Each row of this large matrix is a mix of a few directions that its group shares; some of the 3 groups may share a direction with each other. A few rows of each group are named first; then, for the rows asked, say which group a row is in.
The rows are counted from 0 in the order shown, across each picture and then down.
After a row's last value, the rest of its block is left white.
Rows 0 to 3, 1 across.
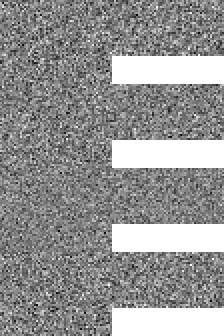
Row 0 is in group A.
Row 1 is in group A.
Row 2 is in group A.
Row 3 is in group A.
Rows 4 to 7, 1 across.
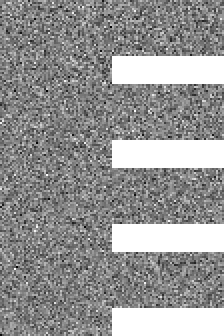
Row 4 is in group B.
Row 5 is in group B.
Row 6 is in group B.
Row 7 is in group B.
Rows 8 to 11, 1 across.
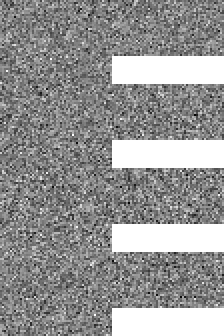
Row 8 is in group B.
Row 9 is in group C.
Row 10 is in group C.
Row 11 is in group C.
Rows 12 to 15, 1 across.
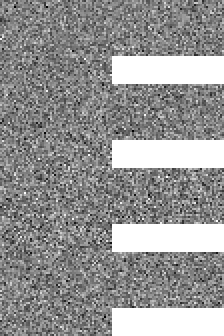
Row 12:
B
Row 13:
B
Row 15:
A
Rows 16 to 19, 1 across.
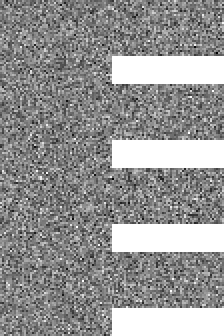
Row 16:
C
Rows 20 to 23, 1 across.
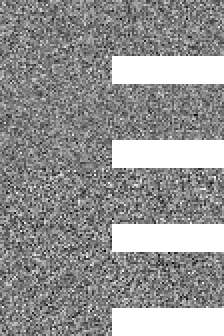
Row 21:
B
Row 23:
C
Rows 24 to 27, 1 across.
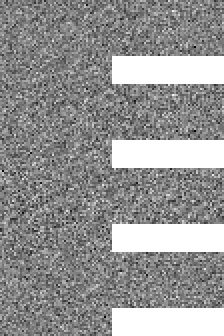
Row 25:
C
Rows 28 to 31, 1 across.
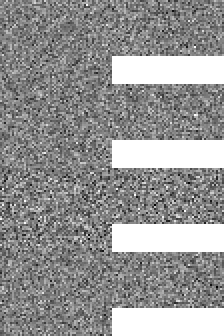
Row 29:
B
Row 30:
B
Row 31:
B
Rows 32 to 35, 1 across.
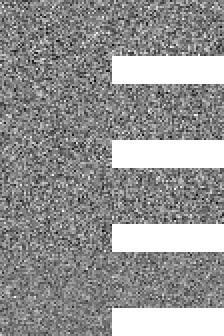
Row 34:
B
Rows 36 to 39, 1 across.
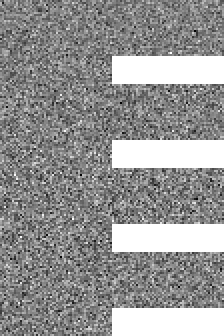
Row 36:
A
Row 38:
A
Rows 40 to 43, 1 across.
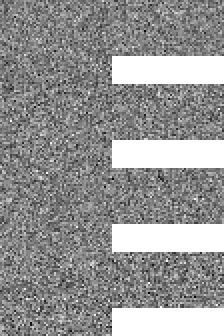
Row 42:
C
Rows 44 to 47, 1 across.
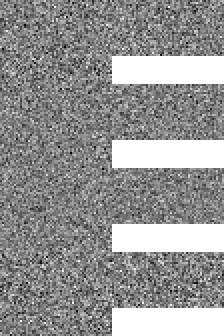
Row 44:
C
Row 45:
A
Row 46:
B
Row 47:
C
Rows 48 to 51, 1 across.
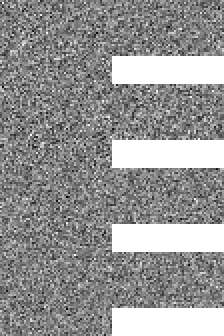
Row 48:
A
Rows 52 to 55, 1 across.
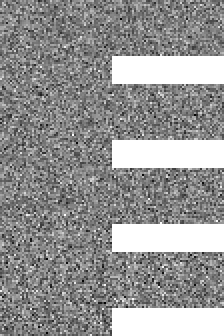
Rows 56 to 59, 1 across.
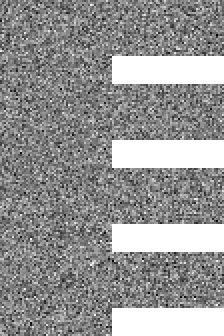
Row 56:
B
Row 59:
C
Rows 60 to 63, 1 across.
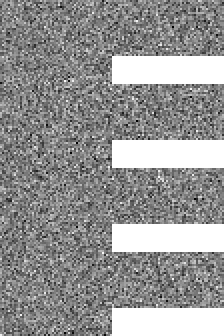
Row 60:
B
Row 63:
B
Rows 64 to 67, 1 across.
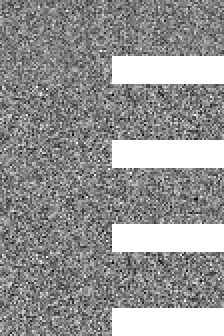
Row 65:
C
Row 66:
B
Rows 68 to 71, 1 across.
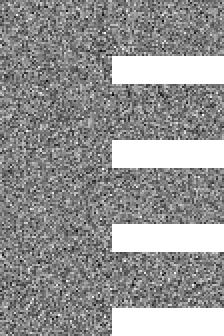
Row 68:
B
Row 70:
B
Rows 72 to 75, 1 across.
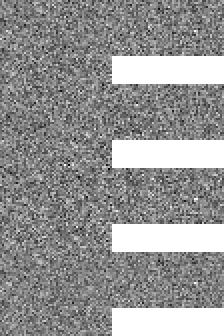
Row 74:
B
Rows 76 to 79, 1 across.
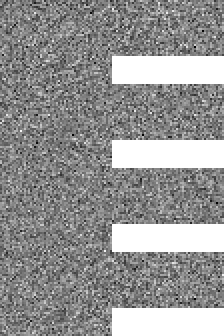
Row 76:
C
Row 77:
B
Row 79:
C
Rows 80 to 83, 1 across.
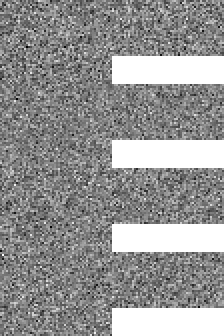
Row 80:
C
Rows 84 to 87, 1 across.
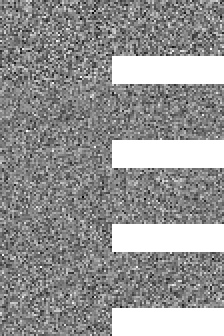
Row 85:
C
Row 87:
A
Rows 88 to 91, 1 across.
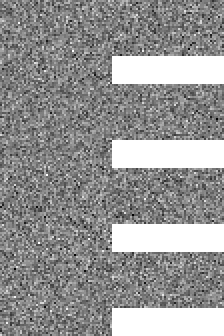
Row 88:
A
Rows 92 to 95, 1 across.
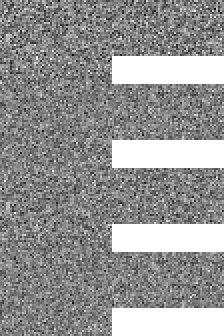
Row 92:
B
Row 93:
A
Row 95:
A
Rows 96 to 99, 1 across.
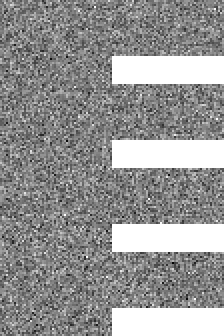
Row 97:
B
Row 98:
C
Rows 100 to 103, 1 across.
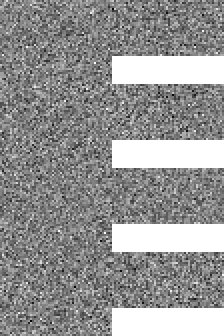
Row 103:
C
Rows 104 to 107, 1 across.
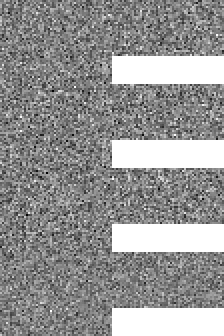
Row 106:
C
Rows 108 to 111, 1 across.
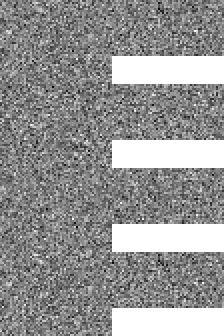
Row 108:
C
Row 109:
B
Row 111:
C
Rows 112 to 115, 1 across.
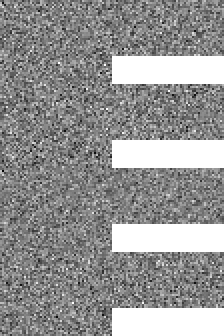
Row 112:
A
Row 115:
B
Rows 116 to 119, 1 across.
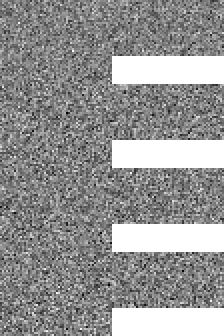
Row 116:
A
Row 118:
B
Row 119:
A
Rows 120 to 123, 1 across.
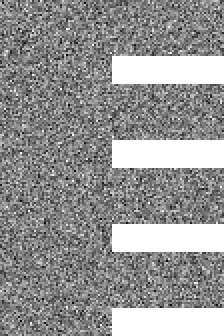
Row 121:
A
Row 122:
B
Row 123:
C
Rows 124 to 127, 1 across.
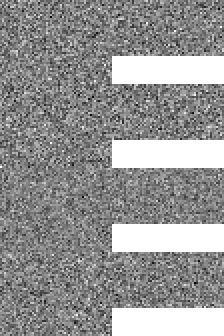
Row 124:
A
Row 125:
B
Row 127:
B
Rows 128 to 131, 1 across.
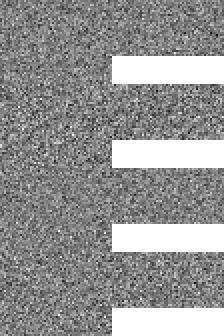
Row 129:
A
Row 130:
A
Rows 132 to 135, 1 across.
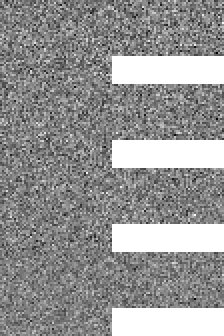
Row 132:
C
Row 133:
B
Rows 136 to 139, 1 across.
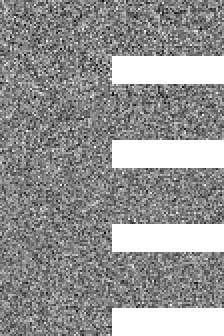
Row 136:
B
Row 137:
C
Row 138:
A
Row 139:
A
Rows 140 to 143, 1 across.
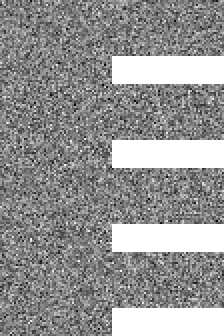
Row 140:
A
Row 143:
C
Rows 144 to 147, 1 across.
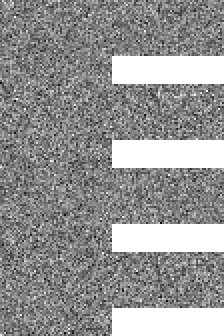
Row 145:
B
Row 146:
C
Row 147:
B
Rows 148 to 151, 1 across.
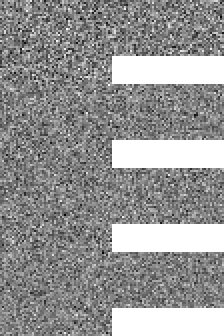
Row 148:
A
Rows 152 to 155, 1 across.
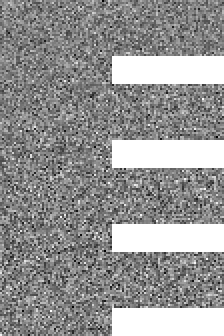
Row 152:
B
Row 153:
C
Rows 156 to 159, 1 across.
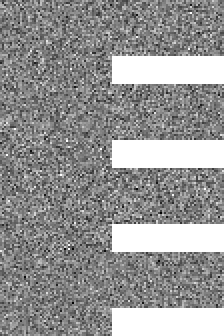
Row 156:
A
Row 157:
B
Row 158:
B
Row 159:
B
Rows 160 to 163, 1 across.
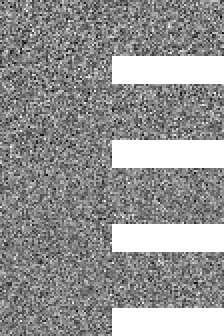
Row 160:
A
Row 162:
B
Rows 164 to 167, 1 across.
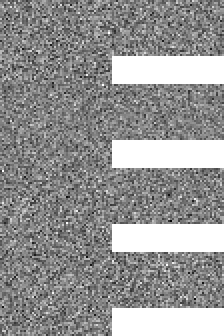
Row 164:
A
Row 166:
A
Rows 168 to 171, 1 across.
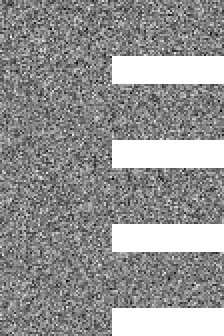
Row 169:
A
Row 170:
C
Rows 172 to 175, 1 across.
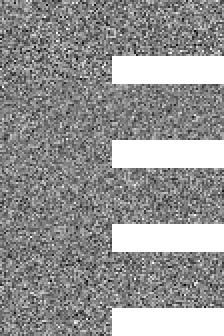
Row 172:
A
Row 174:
C
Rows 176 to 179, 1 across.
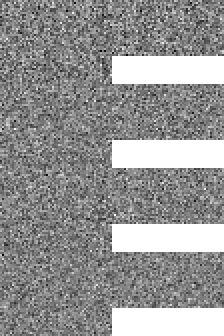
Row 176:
B
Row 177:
B
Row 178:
B
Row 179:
A
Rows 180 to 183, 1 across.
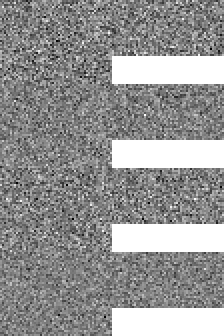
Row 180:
A
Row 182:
B
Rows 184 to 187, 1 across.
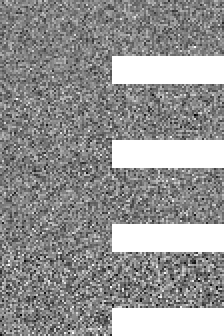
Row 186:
C
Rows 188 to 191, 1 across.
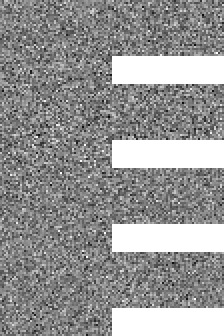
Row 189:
A
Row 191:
C
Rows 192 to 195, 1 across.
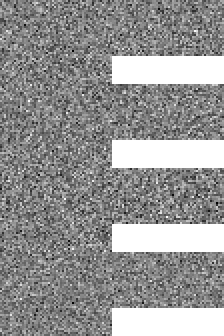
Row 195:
B
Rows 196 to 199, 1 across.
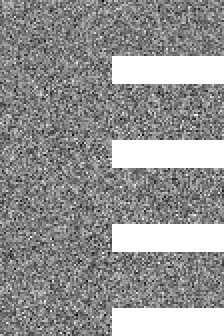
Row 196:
B
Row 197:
A
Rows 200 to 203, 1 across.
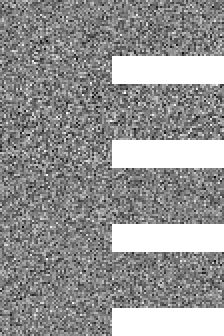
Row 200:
A
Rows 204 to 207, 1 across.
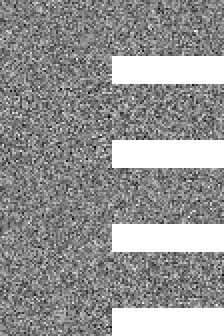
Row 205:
A
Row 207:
C
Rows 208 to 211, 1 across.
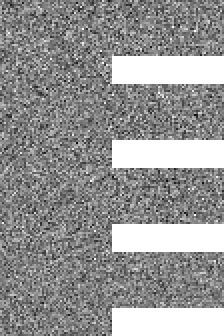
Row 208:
B
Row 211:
B
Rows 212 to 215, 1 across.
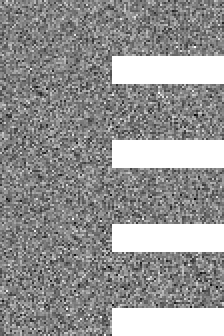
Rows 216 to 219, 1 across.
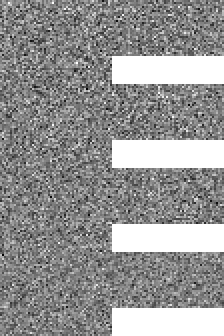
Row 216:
B
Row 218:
B
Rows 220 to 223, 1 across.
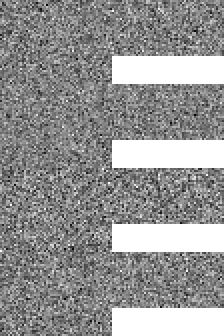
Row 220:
C
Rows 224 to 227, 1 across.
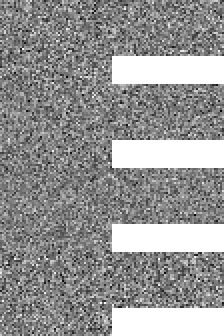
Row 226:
C
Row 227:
B
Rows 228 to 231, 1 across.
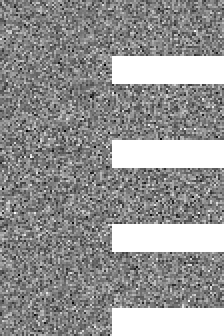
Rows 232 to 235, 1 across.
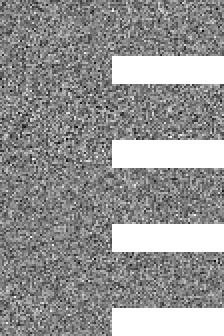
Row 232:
C
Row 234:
C
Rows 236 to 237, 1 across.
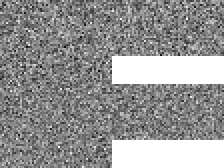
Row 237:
A
